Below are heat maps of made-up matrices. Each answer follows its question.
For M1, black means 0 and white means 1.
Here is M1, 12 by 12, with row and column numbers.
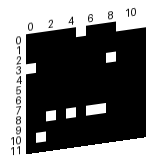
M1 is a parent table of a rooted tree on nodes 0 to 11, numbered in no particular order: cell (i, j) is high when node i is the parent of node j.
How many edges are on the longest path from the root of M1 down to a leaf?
3
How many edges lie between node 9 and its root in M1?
2
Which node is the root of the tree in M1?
3
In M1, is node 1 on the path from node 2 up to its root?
no
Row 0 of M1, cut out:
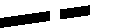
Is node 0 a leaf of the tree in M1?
no
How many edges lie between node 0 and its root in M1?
1
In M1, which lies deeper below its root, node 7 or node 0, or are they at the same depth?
node 7
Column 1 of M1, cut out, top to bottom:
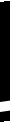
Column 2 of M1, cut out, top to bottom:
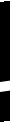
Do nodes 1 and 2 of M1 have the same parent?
no
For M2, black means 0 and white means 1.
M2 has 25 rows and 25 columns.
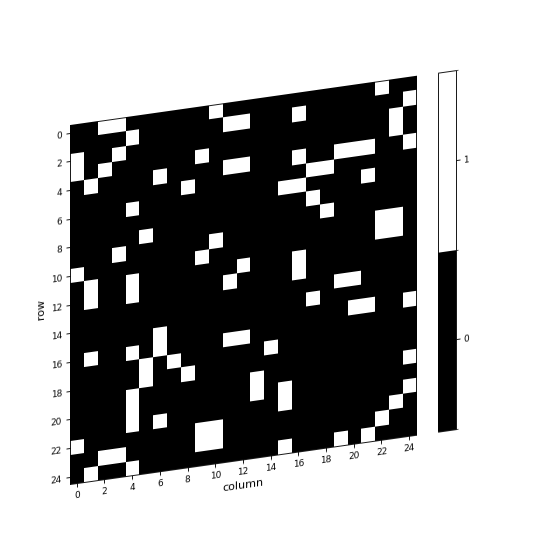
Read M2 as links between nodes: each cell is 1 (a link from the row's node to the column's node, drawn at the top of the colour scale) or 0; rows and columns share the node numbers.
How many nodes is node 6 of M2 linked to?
4
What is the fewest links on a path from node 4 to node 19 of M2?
1
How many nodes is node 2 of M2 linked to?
3
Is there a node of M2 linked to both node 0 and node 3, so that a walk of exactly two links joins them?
yes
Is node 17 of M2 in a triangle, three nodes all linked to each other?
no
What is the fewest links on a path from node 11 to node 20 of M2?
2
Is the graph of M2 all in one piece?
no
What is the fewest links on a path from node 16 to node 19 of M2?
2
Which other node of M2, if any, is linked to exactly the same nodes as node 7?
node 14
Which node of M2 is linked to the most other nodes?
node 4
